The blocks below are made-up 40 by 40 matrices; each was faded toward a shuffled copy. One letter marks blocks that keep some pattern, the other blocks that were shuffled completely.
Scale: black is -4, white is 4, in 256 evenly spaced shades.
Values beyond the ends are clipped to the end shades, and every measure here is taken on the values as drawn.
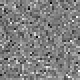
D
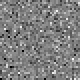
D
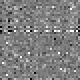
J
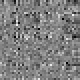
J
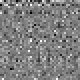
J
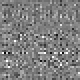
J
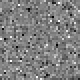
D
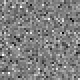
D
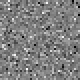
D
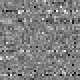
J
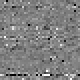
J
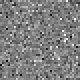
D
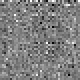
J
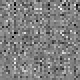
J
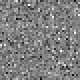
D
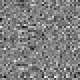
J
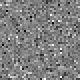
D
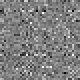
J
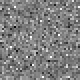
D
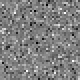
D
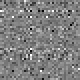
J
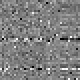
J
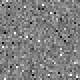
D
